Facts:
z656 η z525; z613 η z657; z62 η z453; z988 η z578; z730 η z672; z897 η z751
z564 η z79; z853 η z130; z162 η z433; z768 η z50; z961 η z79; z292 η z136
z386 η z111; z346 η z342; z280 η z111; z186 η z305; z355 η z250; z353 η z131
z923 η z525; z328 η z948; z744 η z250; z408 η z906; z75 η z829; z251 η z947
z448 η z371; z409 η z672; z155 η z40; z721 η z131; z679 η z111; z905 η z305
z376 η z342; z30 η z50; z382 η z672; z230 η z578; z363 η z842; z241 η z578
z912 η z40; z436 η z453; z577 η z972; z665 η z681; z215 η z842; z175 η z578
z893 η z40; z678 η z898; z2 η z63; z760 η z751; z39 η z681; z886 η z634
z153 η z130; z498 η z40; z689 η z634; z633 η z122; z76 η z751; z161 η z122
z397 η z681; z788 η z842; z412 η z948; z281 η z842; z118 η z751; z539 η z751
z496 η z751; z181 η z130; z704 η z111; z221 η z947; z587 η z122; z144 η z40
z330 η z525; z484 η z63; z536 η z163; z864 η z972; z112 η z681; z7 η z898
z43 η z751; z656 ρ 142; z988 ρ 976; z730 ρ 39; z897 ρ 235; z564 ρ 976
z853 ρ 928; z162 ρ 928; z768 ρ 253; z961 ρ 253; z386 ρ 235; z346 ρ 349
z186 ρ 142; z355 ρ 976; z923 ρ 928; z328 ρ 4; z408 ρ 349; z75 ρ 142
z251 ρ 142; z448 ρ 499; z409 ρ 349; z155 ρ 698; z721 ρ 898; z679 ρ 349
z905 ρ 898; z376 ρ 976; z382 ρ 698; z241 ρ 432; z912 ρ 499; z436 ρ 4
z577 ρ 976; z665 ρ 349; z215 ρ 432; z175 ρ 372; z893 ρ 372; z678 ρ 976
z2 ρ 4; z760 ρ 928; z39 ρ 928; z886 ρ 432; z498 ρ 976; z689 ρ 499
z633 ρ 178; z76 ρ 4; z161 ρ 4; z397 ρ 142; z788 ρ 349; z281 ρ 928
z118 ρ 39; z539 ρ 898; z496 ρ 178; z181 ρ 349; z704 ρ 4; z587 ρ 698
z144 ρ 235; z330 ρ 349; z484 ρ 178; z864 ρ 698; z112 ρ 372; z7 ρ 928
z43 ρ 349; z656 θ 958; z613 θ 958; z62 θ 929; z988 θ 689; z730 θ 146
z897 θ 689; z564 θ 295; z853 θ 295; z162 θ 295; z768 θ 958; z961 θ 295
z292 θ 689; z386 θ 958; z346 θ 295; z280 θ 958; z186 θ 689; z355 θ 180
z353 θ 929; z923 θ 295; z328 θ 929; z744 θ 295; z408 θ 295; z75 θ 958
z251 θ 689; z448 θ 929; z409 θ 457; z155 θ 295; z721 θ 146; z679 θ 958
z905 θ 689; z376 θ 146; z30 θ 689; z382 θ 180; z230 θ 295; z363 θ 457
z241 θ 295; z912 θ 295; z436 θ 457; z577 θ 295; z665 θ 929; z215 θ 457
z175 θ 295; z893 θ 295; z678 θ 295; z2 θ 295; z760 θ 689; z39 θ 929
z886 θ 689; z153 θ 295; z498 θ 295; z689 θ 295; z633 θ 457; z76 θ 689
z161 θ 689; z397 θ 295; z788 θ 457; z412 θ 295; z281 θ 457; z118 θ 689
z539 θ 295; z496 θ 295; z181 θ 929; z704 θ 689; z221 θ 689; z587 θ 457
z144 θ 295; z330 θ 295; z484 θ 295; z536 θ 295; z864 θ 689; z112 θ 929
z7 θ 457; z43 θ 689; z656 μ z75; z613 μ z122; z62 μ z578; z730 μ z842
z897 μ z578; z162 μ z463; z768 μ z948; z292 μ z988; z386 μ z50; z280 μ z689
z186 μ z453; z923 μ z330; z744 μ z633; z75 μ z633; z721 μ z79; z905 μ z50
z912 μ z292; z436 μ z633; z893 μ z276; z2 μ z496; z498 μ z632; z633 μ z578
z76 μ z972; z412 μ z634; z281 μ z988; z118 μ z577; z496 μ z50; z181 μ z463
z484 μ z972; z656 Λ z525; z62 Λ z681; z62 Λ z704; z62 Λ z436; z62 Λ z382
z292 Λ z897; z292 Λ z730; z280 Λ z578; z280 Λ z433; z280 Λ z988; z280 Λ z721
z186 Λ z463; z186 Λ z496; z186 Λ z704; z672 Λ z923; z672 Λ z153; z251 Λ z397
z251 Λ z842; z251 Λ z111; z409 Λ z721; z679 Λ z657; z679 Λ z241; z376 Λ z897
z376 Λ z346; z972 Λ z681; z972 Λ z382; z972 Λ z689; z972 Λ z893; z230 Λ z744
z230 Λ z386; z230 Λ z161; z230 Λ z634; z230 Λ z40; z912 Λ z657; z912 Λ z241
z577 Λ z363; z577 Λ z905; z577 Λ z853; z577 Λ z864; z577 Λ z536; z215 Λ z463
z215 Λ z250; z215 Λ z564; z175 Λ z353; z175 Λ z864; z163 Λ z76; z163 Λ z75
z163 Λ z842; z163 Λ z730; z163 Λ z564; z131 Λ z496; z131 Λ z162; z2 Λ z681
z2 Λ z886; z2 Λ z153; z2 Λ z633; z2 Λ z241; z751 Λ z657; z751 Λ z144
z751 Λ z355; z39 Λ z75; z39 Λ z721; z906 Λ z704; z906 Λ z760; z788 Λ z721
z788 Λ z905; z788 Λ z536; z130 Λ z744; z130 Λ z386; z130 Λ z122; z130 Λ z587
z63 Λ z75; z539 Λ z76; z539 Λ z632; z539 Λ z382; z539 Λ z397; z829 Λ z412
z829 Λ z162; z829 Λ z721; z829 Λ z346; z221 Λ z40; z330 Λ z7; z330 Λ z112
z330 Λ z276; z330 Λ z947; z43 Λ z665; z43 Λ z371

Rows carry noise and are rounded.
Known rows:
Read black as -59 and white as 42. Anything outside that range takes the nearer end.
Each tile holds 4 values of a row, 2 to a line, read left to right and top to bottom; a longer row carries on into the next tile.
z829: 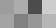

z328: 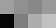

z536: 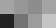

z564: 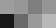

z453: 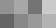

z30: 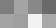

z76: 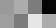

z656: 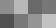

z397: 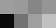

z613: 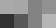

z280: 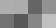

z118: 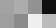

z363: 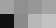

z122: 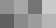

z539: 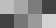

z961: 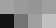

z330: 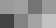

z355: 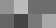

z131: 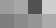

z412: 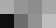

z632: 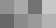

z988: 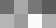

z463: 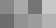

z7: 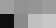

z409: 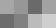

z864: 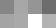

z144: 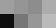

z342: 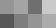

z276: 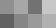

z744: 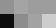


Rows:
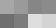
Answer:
z721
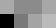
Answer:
z181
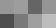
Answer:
z577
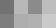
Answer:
z578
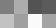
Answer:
z251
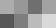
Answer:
z39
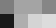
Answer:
z633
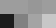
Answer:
z689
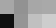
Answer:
z587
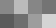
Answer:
z75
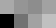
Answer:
z893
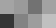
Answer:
z230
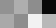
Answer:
z760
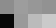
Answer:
z436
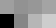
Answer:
z112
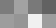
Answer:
z886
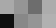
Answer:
z912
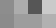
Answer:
z972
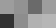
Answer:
z215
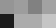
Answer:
z62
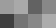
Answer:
z679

